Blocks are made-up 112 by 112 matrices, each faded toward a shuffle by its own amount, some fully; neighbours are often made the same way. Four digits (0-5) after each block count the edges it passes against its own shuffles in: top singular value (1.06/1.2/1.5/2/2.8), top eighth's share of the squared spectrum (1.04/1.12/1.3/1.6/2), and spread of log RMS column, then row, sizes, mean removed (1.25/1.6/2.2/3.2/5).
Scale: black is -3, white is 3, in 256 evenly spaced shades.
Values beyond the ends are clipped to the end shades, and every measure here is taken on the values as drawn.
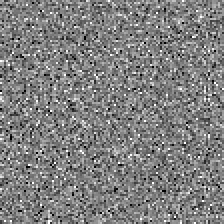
3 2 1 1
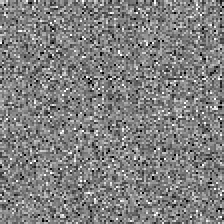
4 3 1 1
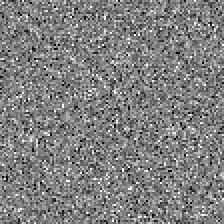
0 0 0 0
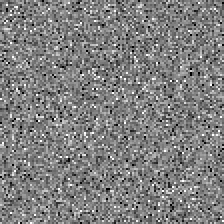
2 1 0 0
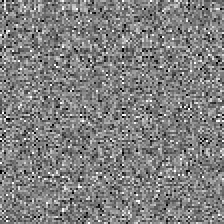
4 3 2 2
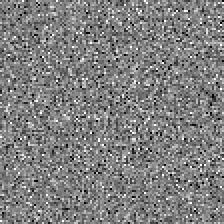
3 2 0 0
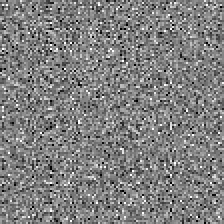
4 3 2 2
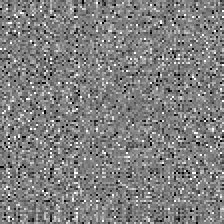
4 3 2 2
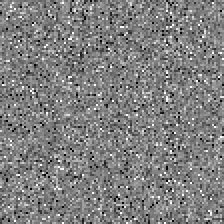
1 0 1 0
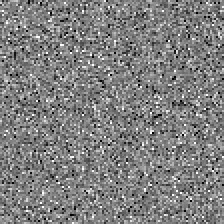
1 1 0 0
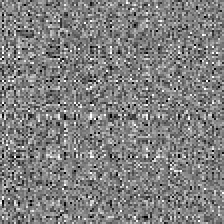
5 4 3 3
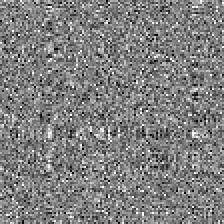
4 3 2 2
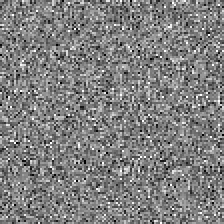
3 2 1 1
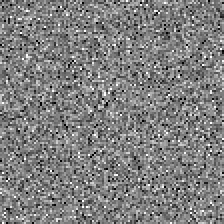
2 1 0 0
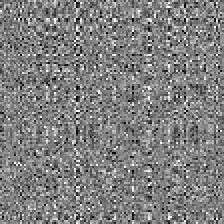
5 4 3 3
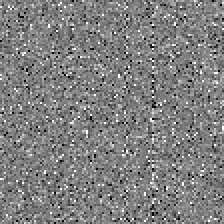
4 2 2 1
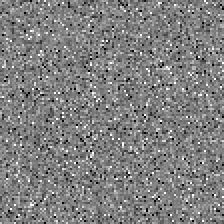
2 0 0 0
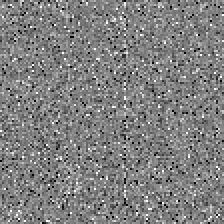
3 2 1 0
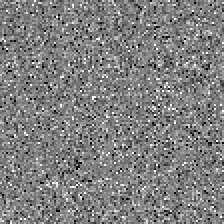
3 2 1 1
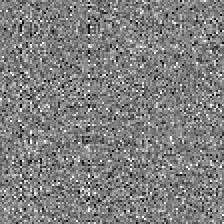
4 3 2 2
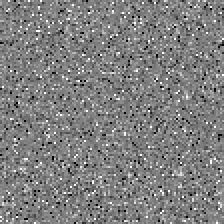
1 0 0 0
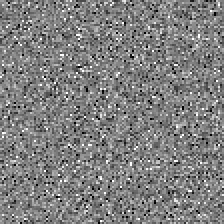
3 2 1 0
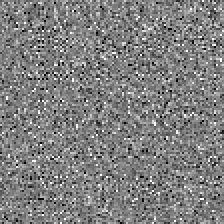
4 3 2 2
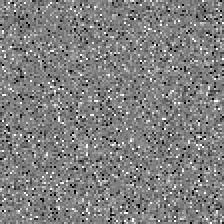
2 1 0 0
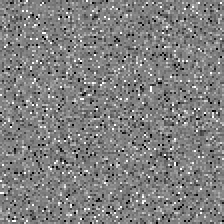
2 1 0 0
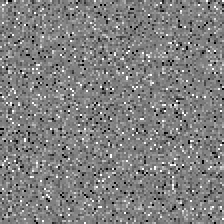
3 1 0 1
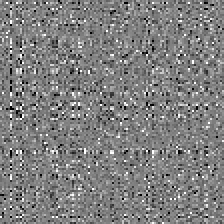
5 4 3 3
